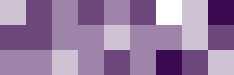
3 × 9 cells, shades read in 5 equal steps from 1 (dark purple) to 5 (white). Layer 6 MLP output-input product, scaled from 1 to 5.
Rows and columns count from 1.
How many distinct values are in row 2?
3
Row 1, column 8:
4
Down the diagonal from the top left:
4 2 4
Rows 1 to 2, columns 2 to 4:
2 3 2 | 2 3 3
